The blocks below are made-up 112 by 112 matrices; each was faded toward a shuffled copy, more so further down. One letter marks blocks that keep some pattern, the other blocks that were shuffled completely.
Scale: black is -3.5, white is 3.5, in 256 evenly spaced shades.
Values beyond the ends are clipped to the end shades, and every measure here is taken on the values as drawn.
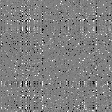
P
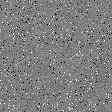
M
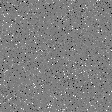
M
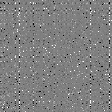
P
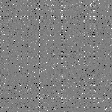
P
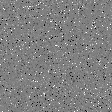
M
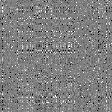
P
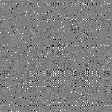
P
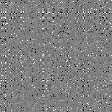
P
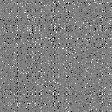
P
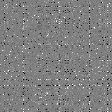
P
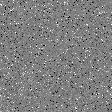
M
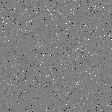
M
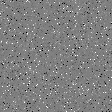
M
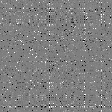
P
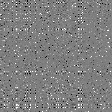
P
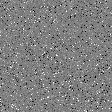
M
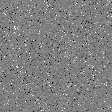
M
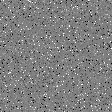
M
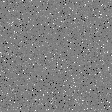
M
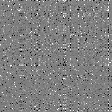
P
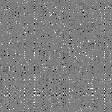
P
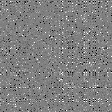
P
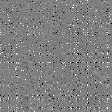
P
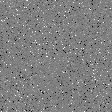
M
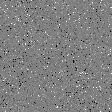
M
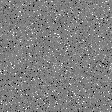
M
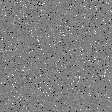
M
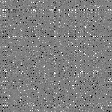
P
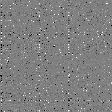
P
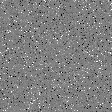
M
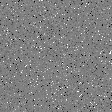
M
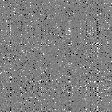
P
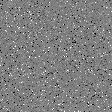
M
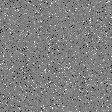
M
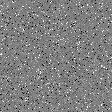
M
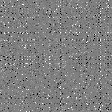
P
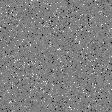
M
